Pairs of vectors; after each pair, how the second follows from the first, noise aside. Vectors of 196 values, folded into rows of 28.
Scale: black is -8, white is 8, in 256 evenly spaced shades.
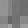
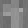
wrapped around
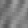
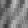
scaled up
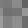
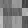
scaled up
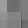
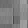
wrapped around
